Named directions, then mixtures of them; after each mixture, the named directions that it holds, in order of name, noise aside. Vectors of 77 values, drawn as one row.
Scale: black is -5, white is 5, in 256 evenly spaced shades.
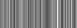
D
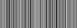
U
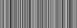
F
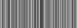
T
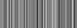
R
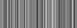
R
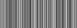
F, R, U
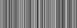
F, R, U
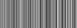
D, T, U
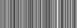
D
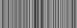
T, U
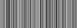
T, U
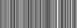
D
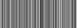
T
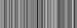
R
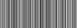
D, T, U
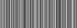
R, U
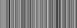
D, U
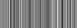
D, F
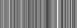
D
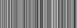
D, R, T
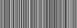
F, U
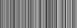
D, R, U
